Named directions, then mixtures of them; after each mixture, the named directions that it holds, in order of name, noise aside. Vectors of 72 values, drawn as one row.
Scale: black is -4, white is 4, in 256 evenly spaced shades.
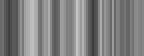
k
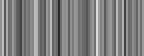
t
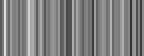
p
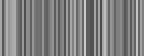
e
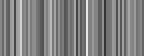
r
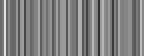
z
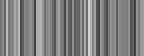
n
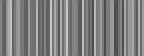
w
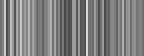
p, r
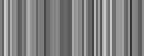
e, p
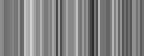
k, p, z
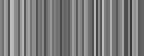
e, p, r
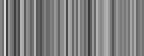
n, z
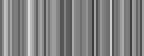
p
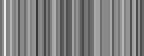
k, n, p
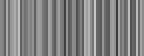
e, n, r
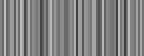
e, r, z
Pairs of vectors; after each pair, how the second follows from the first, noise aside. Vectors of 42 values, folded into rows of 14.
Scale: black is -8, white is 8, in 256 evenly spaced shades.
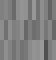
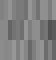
shuffled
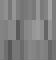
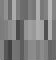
scaled up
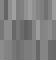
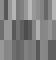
scaled up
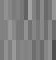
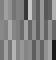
scaled up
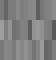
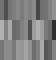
scaled up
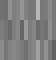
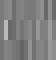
shuffled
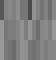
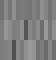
shuffled
